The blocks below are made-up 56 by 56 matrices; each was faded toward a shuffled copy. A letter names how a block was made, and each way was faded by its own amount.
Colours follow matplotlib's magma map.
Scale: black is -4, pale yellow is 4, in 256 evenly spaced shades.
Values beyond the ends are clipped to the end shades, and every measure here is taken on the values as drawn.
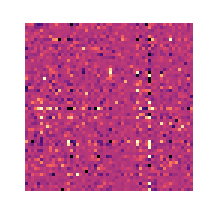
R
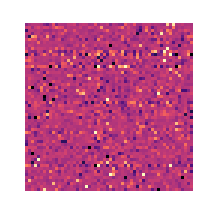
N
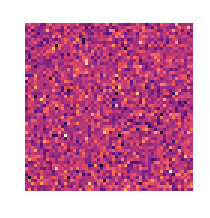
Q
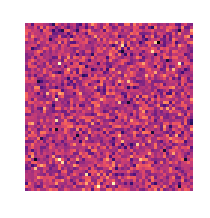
Q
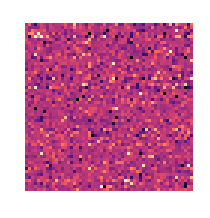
N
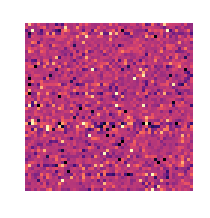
N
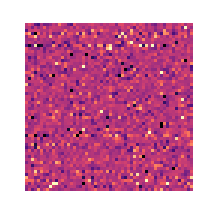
N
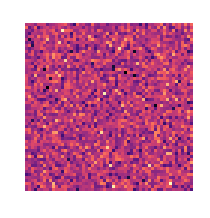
Q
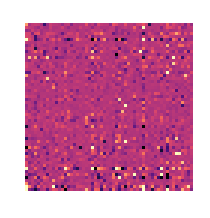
R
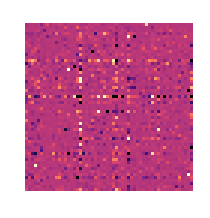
R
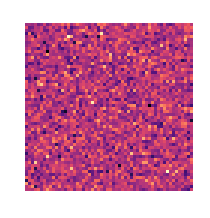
Q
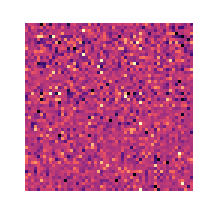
N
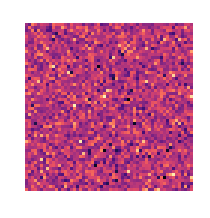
Q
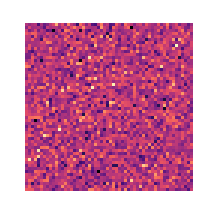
Q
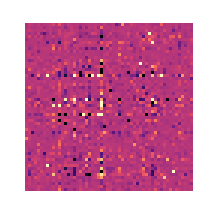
R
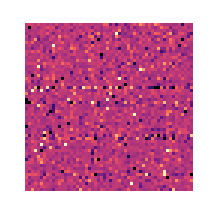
N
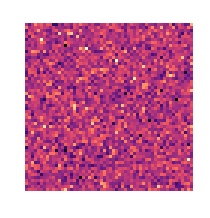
Q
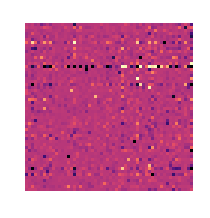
R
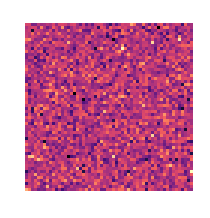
Q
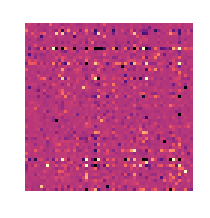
R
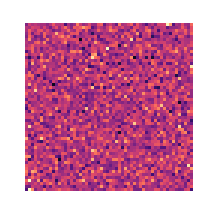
Q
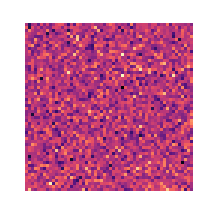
Q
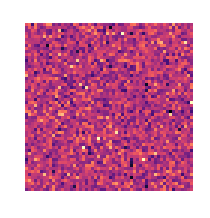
Q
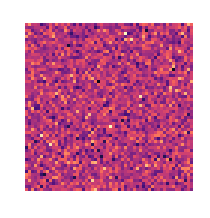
Q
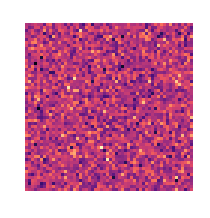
Q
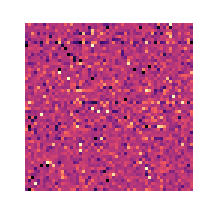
N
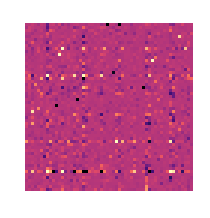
R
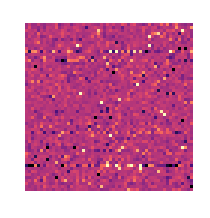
N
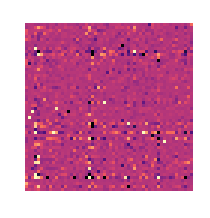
R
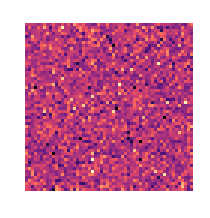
Q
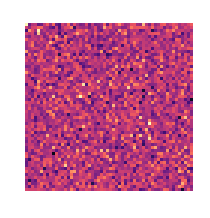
Q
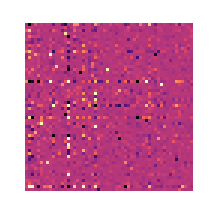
R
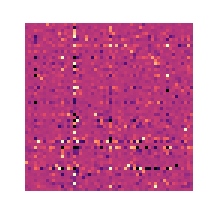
R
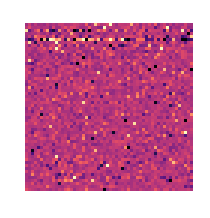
N
